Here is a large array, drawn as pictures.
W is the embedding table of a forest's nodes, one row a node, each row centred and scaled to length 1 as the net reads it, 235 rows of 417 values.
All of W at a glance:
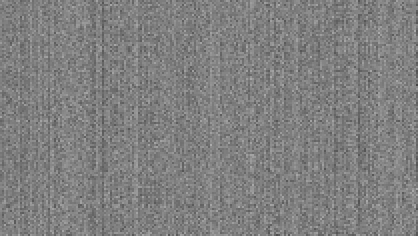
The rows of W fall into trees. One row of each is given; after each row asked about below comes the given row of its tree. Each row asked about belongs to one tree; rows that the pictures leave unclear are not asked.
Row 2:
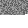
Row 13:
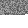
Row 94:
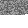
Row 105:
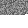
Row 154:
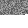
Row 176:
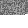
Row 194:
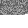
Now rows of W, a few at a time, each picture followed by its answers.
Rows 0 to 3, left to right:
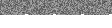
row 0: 194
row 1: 154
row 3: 176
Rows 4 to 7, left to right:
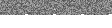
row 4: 154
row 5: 154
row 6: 94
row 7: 2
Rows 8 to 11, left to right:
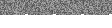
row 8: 176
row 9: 2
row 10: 176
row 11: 13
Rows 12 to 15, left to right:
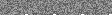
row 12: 94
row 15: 154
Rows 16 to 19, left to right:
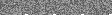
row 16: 194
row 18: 176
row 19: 2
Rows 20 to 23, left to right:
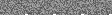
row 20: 154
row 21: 154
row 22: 154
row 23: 105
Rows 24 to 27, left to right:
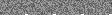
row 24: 154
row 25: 2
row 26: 2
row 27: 176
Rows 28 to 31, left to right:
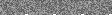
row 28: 2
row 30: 176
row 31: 94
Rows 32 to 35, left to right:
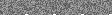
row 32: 105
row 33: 94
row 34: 176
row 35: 176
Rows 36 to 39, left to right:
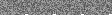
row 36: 94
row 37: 2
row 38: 94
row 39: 194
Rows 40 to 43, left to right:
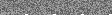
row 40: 94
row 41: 2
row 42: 105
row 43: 154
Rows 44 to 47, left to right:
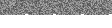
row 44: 154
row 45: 154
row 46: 2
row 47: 2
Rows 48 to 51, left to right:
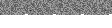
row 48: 194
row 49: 2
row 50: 2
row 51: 2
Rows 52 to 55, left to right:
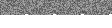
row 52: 94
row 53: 154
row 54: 154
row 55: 105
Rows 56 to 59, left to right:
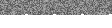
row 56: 94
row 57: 105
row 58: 154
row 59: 194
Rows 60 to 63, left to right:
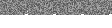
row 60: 2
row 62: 176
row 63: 105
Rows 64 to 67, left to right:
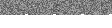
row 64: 2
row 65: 176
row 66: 194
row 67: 94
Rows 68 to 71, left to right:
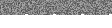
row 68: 176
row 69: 94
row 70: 154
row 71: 154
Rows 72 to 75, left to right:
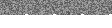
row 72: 13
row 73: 94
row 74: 105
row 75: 94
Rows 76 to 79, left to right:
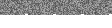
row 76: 154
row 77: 176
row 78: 2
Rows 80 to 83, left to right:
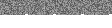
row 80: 13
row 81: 94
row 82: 2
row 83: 94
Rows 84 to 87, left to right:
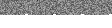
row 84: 154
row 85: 105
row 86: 194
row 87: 94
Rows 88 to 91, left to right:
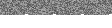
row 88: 2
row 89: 194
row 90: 105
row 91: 176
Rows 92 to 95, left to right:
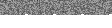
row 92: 13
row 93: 105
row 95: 176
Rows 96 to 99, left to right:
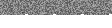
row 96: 2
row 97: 94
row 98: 105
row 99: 154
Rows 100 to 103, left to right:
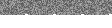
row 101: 94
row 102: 94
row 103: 94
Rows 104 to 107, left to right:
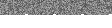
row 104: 13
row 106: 176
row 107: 194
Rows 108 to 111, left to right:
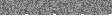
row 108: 176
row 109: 154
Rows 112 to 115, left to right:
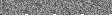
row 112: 176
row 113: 176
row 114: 2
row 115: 94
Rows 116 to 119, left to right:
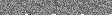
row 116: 154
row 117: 176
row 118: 194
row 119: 176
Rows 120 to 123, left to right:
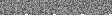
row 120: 105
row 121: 105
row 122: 194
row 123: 94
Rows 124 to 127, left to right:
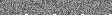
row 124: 105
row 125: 176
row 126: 105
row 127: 154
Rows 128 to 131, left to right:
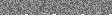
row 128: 2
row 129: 194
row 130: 176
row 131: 94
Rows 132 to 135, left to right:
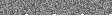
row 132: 105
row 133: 2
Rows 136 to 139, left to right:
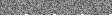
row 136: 194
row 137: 154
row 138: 94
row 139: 2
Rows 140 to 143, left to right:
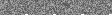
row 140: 94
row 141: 94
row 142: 176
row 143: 154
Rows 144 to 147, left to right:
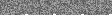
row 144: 94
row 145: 154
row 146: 176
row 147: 105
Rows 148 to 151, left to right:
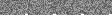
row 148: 154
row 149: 194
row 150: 154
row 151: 154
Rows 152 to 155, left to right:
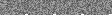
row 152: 94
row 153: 176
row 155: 2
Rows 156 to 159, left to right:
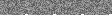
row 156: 154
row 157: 2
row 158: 154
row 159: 94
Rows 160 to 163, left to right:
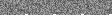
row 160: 2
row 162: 154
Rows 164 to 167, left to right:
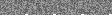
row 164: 176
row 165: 13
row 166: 176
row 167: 154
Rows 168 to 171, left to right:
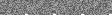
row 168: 154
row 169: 154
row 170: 13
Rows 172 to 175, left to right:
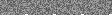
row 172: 94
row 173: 2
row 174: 194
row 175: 176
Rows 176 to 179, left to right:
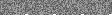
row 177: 94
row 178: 2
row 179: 176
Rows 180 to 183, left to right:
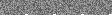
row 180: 13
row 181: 2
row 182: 94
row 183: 2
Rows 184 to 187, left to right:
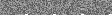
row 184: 2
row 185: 176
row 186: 154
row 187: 105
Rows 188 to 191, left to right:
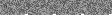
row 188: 2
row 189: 194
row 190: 154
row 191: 2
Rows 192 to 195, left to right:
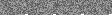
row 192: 2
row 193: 176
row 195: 2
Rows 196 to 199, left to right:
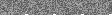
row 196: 94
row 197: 94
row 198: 2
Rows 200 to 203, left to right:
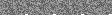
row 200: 2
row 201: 194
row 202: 2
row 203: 194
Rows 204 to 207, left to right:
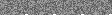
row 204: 94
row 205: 94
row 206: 94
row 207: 94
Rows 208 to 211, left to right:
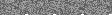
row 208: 176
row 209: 154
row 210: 105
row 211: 194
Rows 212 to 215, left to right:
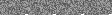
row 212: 154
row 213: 2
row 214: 176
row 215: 2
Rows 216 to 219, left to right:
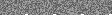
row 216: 176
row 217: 176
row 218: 194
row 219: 94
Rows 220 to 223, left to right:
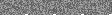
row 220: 176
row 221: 176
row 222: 176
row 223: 176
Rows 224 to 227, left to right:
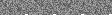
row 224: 2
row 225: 94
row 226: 176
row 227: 154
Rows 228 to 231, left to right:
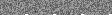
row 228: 176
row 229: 94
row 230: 105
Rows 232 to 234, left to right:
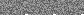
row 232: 154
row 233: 154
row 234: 105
